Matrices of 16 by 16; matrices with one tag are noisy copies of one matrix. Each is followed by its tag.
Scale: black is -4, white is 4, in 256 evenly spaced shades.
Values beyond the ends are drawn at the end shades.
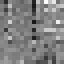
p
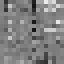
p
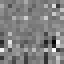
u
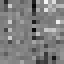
p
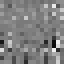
u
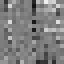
p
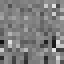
u
